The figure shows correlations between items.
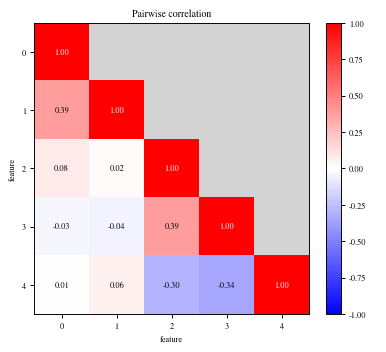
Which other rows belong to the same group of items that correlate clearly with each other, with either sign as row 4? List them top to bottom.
2, 3
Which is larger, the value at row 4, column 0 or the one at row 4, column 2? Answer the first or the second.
the first
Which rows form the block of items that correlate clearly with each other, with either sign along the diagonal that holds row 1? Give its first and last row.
0 to 1
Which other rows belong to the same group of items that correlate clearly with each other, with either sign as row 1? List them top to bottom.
0
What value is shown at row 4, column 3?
-0.34
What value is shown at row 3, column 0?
-0.03
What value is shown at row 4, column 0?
0.01
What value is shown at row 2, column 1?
0.02
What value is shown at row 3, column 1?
-0.04
